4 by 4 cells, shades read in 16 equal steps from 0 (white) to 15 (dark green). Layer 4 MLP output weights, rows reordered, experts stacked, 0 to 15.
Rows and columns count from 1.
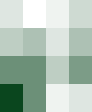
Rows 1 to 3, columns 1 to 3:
2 0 1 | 4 5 2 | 9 9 4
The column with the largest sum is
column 1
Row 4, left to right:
15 9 1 2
